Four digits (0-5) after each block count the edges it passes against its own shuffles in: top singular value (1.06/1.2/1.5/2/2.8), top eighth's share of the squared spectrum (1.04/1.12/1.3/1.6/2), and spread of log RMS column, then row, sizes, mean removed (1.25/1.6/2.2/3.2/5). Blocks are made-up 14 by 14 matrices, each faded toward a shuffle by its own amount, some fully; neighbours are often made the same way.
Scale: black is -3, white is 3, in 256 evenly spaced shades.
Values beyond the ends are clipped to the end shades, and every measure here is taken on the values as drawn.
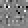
2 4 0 1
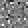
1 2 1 0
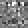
3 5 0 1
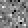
0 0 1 0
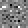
2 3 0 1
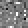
0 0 0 1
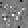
0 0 0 0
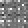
3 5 1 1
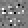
2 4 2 1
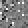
1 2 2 0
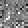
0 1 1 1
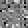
2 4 0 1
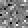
2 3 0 0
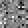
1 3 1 0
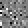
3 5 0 1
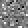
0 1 0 0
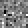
1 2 0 0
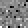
1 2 0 0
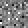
0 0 0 0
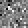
1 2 0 0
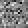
0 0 0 0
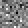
1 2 0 0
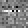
2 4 0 2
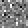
0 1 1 0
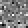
0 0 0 1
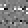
2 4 0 1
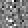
1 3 1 0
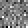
2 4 0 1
